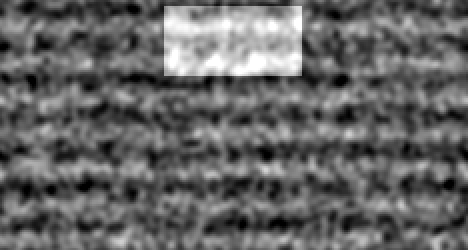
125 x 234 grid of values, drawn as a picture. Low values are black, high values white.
Horizontal stripes repeat 7 times down the table. Overall the values sit about 40% of the way up the scale. An odd patch, higher than its surroundings, sits in the top middle. The top middle is the ninth with the highest average.
